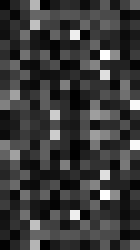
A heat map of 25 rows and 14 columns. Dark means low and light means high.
Slope: none. Average level on the scale: 20%. Histogram: skewed, a long tail of high values. Ninth with the highest average: middle right. Seam: none. Mirror symmetry: top to bottom.
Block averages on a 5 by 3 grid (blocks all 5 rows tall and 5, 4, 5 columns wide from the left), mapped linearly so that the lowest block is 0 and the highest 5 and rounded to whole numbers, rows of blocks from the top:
121 / 203 / 225 / 203 / 121
